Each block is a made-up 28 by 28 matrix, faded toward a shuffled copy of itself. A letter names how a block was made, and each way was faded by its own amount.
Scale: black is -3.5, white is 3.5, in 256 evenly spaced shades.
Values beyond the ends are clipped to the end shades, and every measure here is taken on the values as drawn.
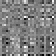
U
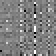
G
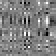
G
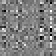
G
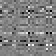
U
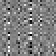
G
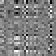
G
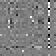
G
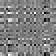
U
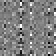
G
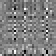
G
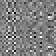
G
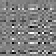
U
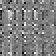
G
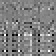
U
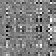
G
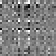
G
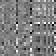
G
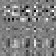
U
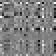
U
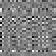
U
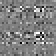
U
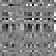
U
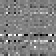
U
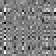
G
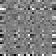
U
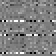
U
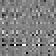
U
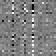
G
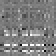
U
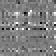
U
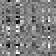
G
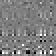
U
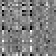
G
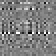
U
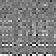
U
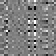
G
